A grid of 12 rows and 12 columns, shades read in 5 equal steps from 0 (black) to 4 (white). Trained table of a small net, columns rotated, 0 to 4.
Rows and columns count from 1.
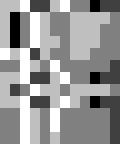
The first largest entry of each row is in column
3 4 4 4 1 3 3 4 3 3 3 3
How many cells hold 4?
19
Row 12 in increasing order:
1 2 2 2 2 2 2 2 2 3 3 4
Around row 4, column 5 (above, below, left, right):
3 3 4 3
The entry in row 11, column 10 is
2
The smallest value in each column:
2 0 2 1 1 2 2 2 2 0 1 1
